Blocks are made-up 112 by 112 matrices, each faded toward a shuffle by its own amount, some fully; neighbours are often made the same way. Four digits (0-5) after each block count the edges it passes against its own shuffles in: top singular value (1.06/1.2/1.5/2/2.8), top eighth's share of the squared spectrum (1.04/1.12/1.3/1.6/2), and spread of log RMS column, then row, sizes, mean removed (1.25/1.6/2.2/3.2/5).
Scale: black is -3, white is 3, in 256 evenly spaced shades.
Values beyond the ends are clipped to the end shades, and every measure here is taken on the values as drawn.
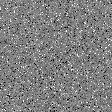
0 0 0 0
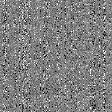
3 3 4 0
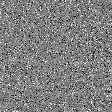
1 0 0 0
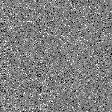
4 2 1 0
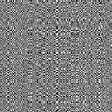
5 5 4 4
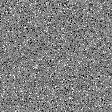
3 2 0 1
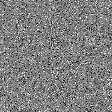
3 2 1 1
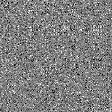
4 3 1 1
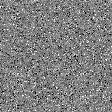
3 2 1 1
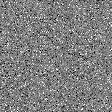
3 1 0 0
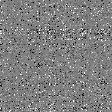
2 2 2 2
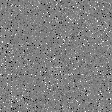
2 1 1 1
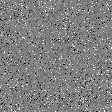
0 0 0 0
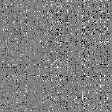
2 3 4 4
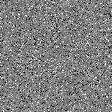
3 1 0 0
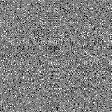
4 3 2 2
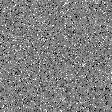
3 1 0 0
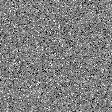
1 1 0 0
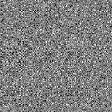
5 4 2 3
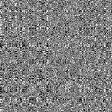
5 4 3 3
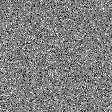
3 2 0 0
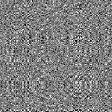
5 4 3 3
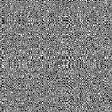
5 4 3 3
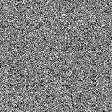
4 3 1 1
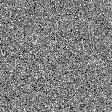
1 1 0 0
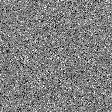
1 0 0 0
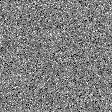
0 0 0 0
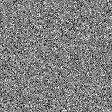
3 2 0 1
